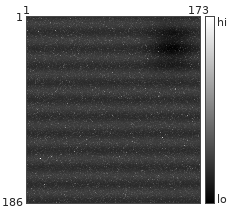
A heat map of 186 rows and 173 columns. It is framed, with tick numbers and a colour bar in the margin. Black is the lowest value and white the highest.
Odd rows or columns: none. Average level on the scale: 20%. Dips: one, in the top right. Ninth with the lowest average: top right. Stripes: horizontal, repeating 11 times.
